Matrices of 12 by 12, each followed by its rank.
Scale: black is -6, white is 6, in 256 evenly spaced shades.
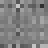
two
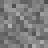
full rank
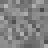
full rank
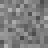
full rank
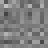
two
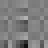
one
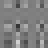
one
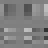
one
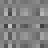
one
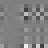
one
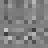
two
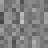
two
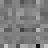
two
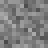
full rank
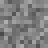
full rank
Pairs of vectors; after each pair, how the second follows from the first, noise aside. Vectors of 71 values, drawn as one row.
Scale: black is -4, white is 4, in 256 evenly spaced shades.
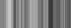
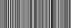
sign-scrambled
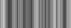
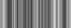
copied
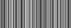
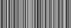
shuffled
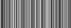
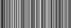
copied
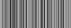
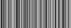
shuffled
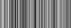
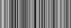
copied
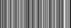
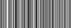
shuffled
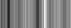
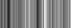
copied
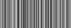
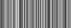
sign-scrambled
